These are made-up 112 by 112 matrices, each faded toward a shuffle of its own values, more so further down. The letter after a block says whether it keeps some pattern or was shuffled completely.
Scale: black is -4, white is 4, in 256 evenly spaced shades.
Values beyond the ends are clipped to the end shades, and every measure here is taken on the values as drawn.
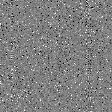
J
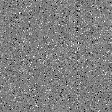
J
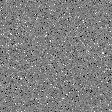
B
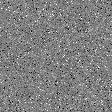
B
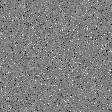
B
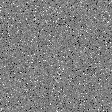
B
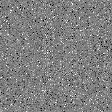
J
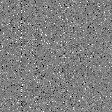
J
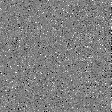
J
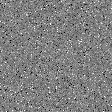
B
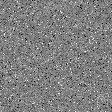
B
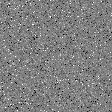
B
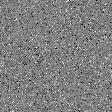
B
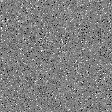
J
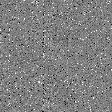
J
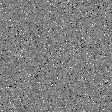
B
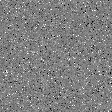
B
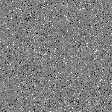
J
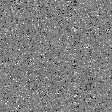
J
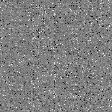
J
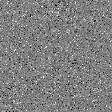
J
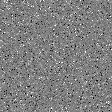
B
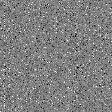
J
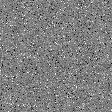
B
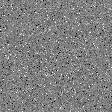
B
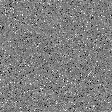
B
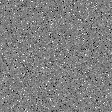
B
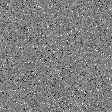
B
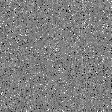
J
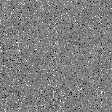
J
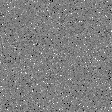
B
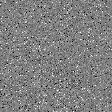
J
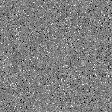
J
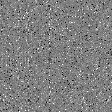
J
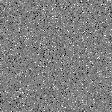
J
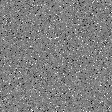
B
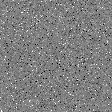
B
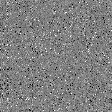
J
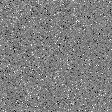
B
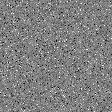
B
